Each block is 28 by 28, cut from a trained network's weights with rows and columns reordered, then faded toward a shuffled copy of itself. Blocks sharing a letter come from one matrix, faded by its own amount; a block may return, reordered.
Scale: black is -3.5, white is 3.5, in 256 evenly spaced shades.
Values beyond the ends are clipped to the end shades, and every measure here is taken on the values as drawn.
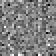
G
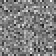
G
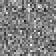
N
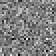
G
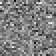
N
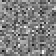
G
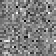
G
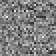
G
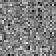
G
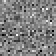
N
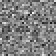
G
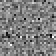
N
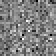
G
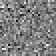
N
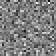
G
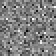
N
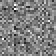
G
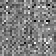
G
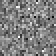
N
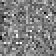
N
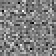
G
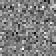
N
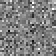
G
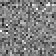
N
